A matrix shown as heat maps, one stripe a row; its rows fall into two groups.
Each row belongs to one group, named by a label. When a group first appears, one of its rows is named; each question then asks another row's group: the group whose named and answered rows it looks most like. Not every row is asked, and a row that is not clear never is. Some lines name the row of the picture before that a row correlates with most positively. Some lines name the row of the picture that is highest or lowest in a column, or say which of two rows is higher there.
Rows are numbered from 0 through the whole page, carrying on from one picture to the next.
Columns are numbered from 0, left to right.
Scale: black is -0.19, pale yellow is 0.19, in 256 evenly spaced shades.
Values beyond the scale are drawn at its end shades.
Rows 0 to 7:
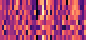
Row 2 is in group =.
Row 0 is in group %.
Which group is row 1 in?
%
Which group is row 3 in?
%
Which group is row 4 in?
%
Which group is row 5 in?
=
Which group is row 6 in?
%
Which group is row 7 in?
=
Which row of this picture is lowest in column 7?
6
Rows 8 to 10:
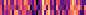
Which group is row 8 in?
=
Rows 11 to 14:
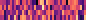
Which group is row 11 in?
%
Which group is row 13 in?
%
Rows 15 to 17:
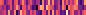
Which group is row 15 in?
%
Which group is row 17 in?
=
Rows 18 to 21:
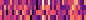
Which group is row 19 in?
=
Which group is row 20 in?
%
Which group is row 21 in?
=
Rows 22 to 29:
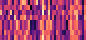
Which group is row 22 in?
=
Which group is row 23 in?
=
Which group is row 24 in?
%
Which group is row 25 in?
=
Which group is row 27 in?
%
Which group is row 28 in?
=
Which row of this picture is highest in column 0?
24
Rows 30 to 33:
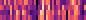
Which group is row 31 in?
%
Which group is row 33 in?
%
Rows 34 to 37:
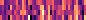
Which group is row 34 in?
%
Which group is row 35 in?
%
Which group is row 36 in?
=
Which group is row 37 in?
%
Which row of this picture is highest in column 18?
34
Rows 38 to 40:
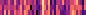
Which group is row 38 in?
=
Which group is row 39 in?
=
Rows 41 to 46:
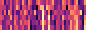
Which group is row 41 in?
%
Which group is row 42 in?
%
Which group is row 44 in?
%
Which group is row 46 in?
%
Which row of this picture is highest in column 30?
43
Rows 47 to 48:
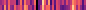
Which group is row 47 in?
=
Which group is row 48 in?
=
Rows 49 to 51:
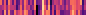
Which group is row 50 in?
=
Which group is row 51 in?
=
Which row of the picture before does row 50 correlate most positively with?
47
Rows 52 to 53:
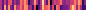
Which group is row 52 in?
=
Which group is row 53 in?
=
